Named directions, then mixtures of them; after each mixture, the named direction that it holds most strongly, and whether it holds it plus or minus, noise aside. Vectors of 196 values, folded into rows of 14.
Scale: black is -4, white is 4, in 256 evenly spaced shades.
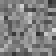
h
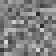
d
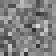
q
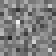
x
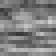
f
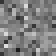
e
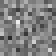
x, plus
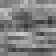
f, minus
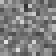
e, minus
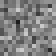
x, minus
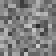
q, minus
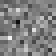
x, minus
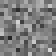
x, plus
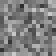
h, minus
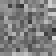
h, minus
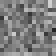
h, minus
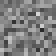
d, minus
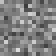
h, plus
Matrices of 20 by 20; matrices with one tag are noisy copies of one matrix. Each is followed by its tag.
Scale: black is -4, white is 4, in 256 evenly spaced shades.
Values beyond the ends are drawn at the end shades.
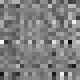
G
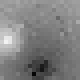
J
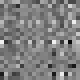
G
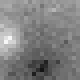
J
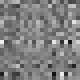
G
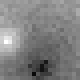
J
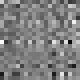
G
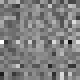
G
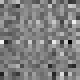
G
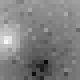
J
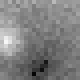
J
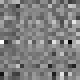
G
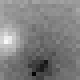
J
